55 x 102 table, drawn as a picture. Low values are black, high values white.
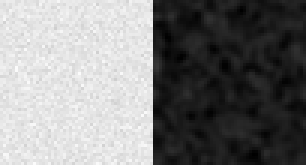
The table splits into one row of 2 panels. Panel 1,1: very high, fine-grained, faint in contrast. Panel 1,2: very low, blotchy, faint in contrast.
